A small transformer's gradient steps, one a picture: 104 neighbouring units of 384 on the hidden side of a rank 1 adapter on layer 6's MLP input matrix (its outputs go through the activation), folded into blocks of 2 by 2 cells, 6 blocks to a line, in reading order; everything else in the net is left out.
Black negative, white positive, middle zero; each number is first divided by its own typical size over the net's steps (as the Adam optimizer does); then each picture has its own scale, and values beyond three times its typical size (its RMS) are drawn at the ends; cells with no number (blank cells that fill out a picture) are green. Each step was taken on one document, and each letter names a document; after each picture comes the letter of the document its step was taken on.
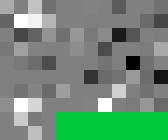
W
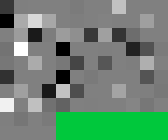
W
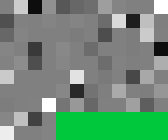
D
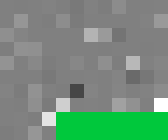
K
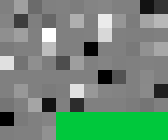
D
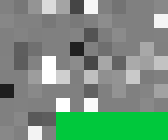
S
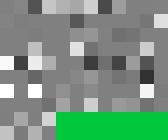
S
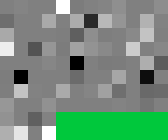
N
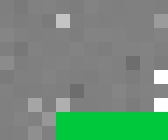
K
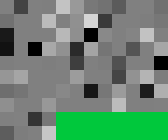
N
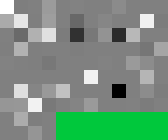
W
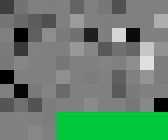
W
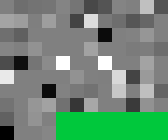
D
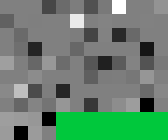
S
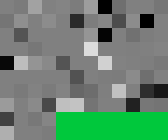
D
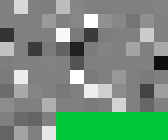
N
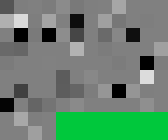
W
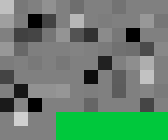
W
